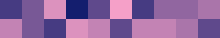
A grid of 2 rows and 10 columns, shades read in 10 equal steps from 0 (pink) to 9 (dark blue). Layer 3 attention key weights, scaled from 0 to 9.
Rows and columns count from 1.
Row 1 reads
7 5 1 9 6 0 7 4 4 3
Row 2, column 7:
2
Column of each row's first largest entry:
4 3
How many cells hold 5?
2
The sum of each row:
46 36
